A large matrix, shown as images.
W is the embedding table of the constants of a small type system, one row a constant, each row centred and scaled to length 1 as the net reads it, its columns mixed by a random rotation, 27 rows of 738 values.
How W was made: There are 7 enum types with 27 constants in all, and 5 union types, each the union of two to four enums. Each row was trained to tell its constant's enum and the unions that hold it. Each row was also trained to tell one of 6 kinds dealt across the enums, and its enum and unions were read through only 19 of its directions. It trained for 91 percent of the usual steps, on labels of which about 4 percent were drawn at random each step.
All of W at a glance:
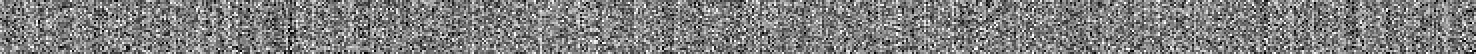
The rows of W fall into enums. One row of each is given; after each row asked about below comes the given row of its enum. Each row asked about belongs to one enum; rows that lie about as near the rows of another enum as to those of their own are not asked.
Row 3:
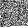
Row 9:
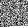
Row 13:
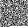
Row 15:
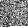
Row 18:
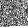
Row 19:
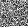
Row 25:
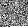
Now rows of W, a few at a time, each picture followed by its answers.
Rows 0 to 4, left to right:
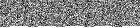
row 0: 25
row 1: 13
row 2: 13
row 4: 25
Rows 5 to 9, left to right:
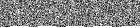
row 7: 9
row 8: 3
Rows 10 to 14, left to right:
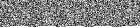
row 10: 13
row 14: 9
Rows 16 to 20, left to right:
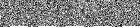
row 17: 25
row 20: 15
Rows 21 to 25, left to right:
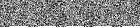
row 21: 9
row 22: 13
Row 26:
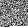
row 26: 9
